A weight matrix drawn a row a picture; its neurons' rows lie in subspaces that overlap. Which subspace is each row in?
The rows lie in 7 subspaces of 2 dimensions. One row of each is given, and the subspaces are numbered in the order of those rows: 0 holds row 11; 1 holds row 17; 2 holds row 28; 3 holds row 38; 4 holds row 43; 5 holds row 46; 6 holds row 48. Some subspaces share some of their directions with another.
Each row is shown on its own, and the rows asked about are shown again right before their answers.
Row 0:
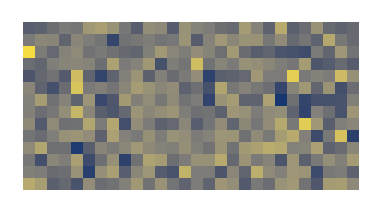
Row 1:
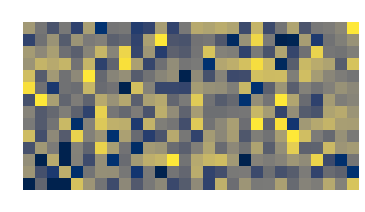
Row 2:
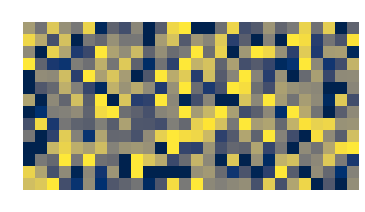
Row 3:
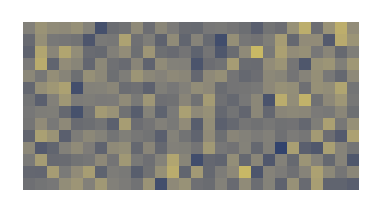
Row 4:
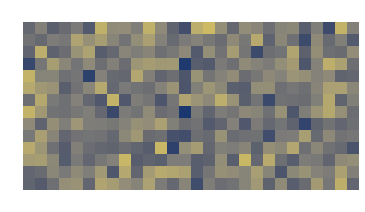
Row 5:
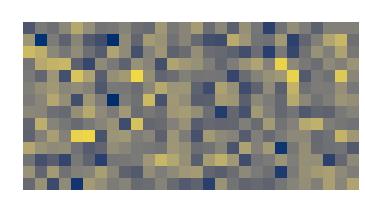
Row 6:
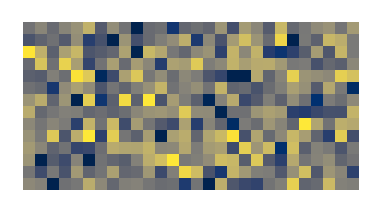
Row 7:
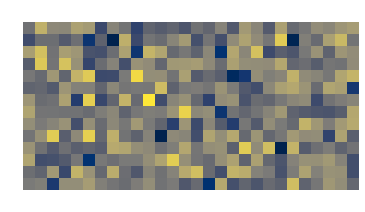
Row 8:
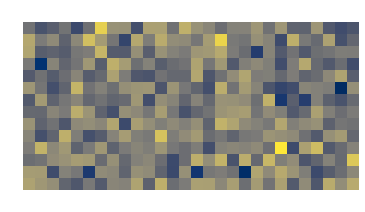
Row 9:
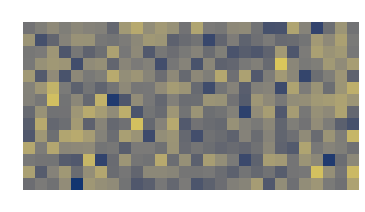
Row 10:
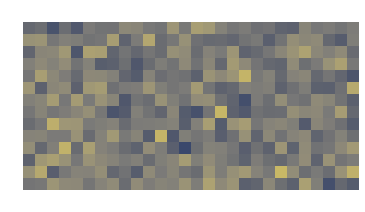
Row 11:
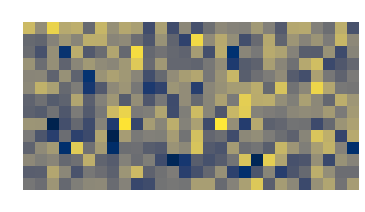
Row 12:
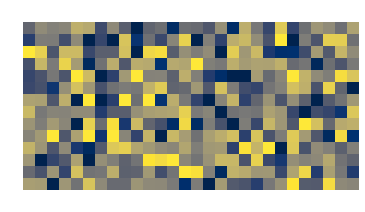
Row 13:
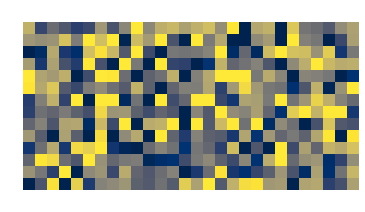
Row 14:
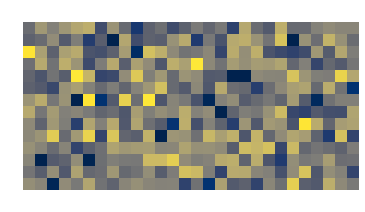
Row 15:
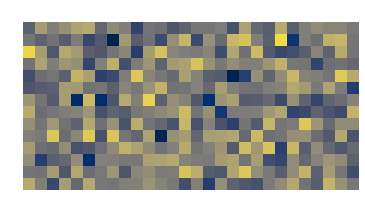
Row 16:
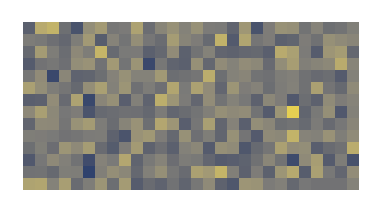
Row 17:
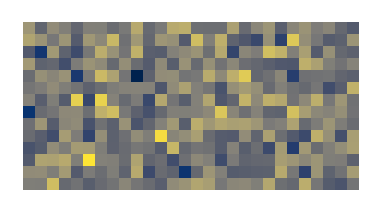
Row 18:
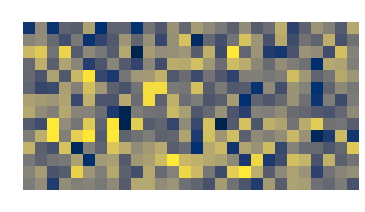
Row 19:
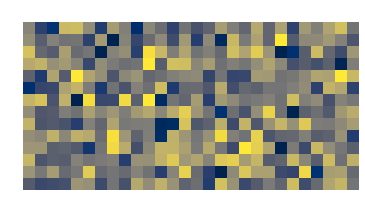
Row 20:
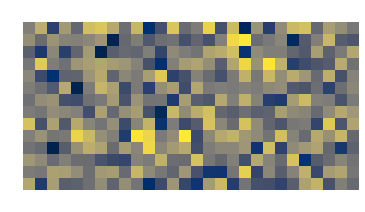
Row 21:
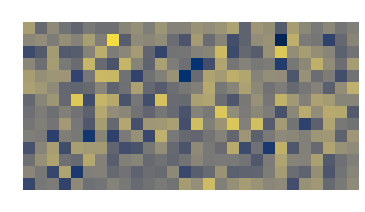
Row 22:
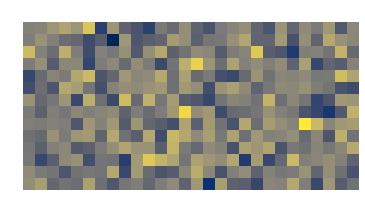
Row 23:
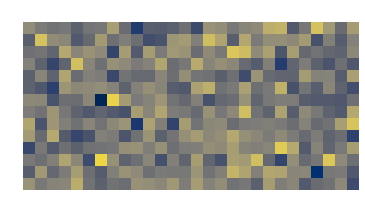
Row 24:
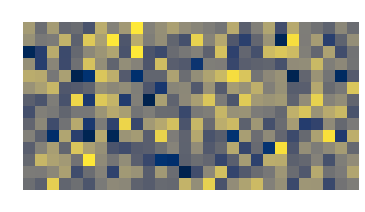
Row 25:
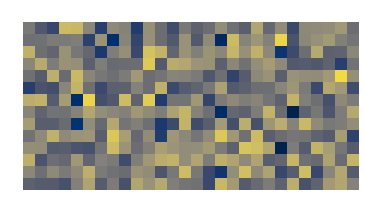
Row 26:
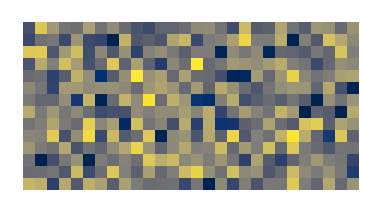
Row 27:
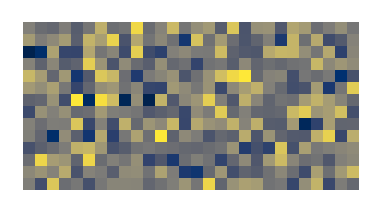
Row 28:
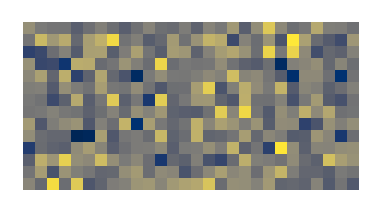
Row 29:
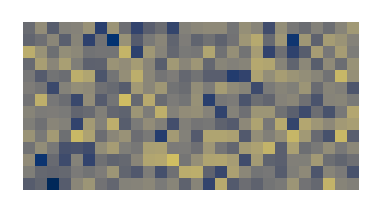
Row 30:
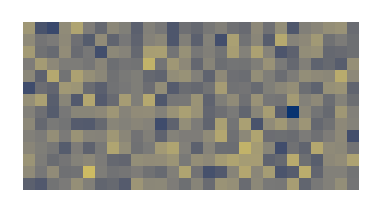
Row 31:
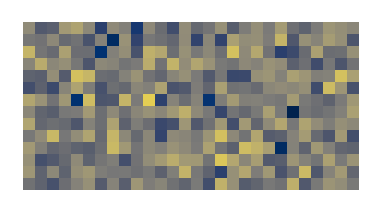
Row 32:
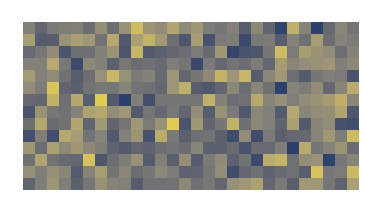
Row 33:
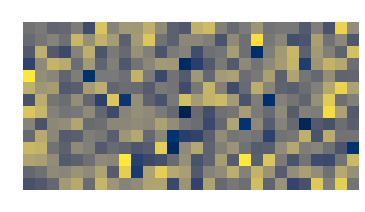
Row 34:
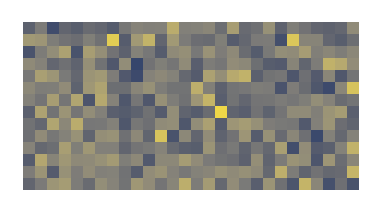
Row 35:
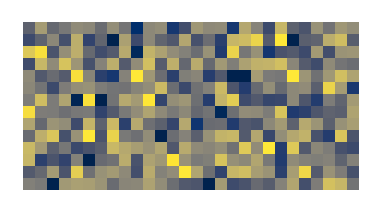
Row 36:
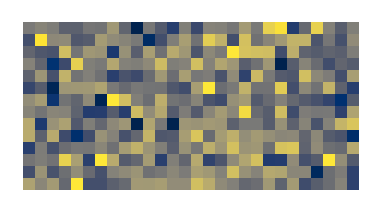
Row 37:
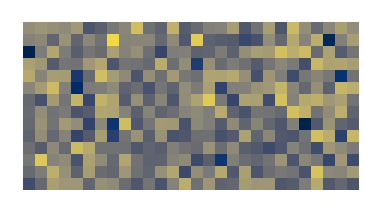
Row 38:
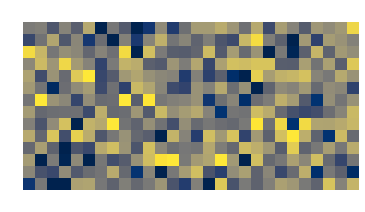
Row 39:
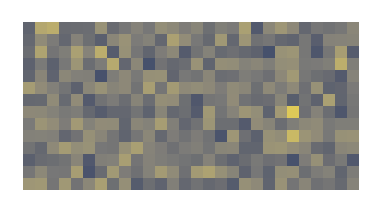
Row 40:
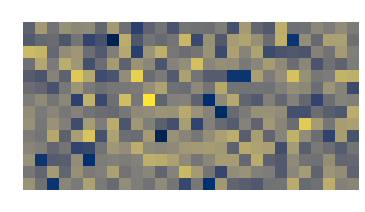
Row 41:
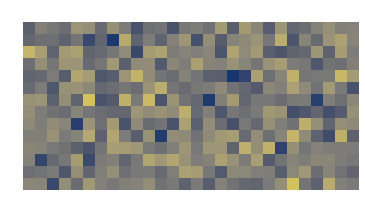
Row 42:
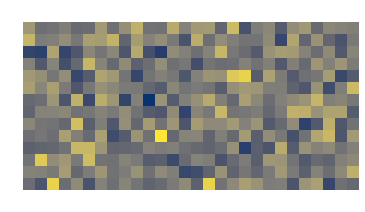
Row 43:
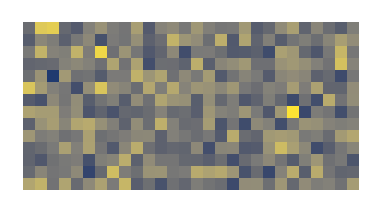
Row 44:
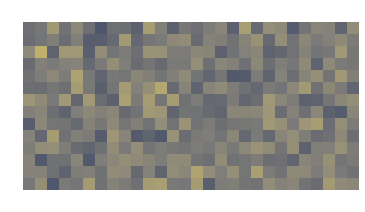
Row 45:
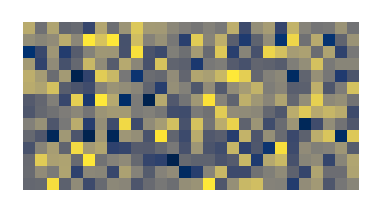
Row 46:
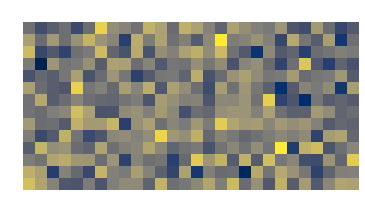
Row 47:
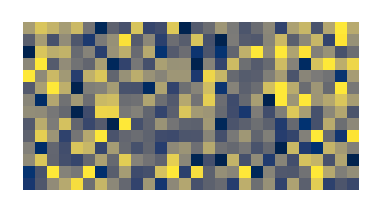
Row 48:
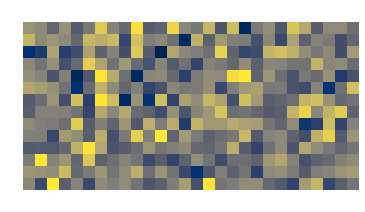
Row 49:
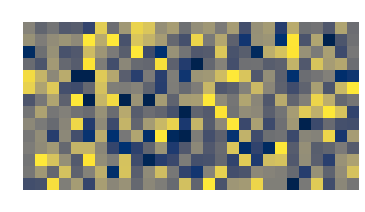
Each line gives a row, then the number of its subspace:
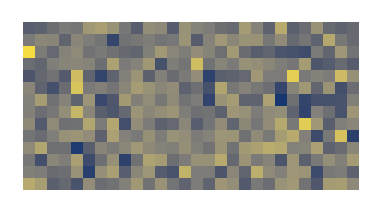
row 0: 5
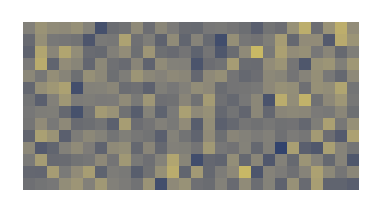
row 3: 5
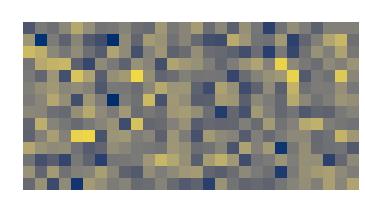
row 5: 2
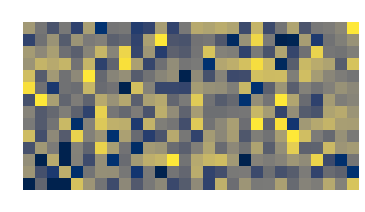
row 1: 3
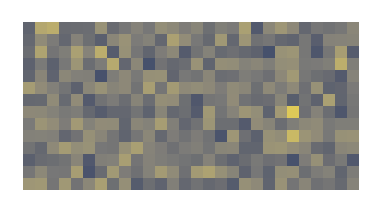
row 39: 4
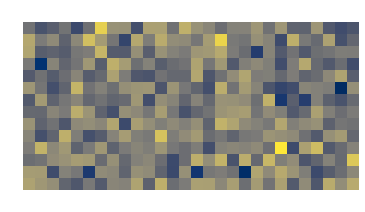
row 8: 5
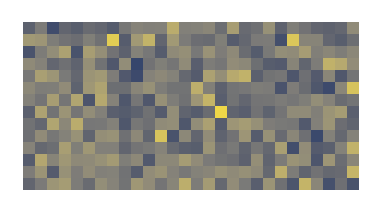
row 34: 0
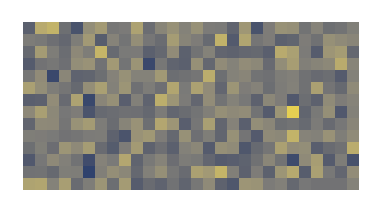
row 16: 4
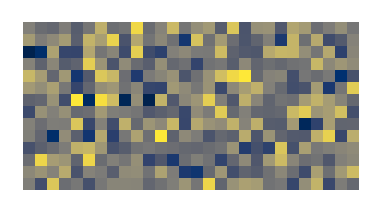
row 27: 6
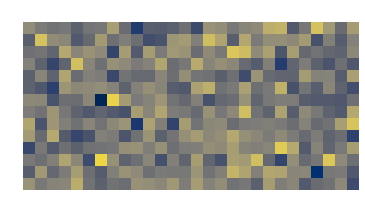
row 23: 2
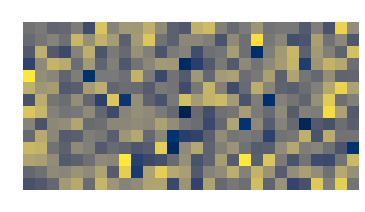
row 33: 1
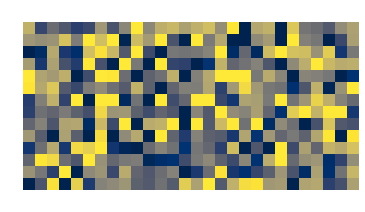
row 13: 3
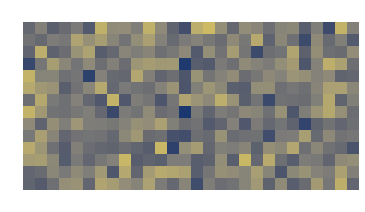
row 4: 1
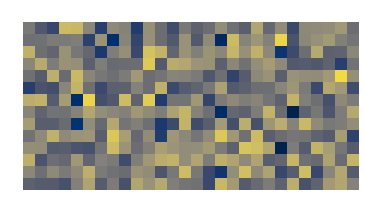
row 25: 4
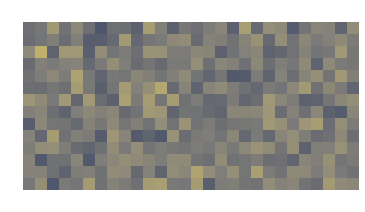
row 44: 6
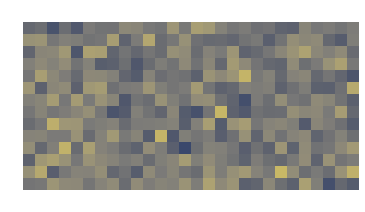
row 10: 0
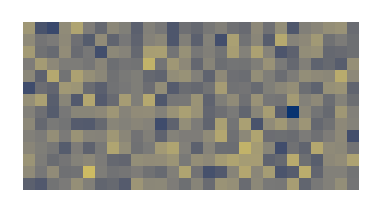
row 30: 4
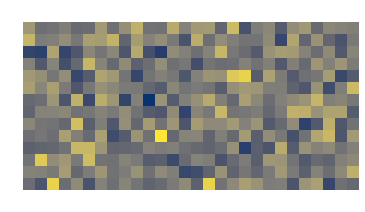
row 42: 6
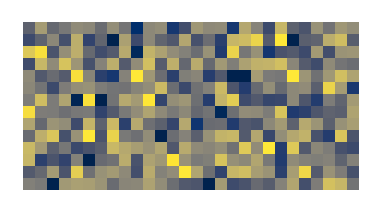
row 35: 1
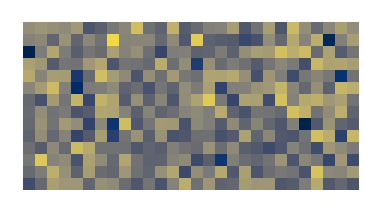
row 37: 5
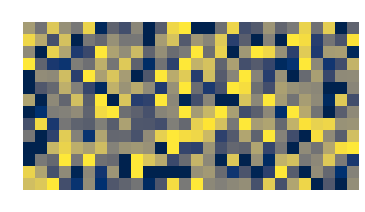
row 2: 1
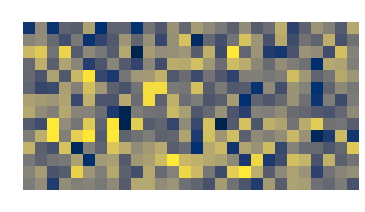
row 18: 0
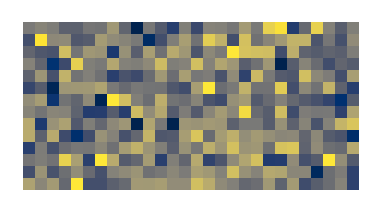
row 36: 2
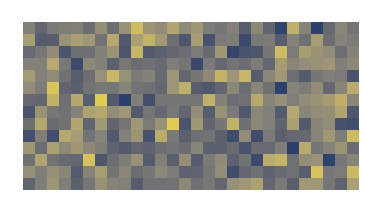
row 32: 2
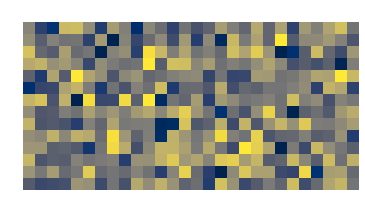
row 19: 4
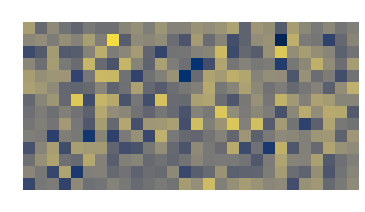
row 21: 3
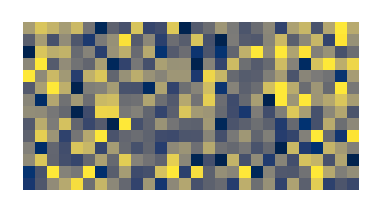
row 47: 5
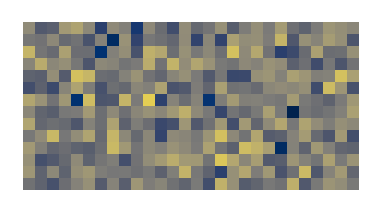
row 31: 4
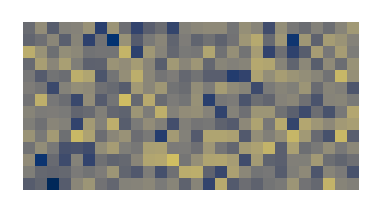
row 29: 3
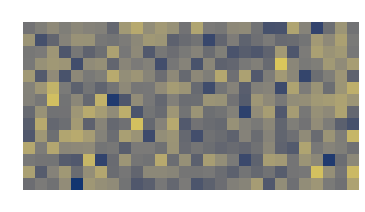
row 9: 2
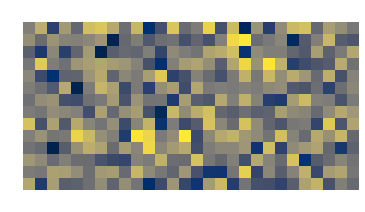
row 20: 6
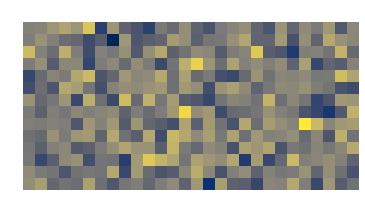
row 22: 1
